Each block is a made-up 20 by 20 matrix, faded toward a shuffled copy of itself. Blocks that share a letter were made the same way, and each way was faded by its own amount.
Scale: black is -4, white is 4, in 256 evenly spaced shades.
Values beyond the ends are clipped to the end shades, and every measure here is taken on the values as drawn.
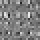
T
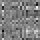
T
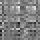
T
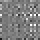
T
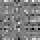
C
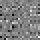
C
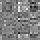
T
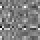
T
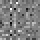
C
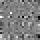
C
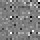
C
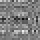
T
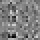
T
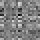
T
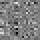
C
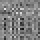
T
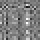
T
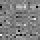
C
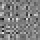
T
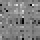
C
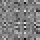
T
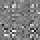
C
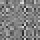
T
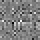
C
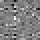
C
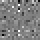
C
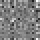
T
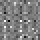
C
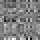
T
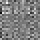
T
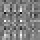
T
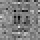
C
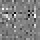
C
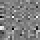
C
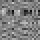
T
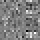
C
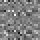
C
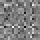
C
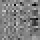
C
